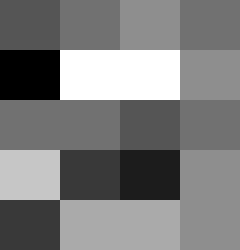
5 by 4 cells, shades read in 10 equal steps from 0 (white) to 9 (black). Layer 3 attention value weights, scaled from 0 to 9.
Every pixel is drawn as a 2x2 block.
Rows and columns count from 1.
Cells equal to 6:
2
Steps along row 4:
up up down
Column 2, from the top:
5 0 5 7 3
